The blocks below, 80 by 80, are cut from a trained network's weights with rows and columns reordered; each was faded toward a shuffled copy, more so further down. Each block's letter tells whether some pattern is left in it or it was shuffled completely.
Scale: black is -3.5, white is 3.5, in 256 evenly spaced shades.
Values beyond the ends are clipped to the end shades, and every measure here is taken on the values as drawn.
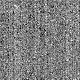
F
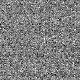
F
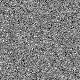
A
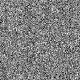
F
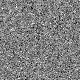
A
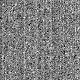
F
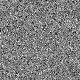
A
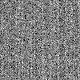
F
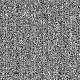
F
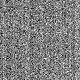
F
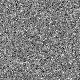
A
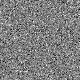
A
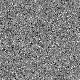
A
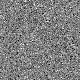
A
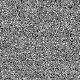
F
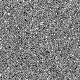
A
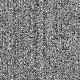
F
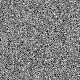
A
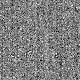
F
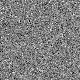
A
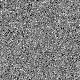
A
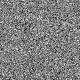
A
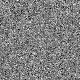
A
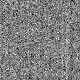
F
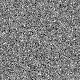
A
